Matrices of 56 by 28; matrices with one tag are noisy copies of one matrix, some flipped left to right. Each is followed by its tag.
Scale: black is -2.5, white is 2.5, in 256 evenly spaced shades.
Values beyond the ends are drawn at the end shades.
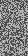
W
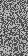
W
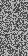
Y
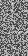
Y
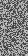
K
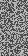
Y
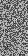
K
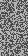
Y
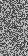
K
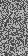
W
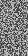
Y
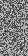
K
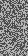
K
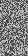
W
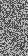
K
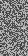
K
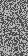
W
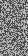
K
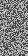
K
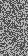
K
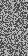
Y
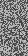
W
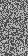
W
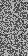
Y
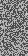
K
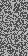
Y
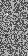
Y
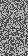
W
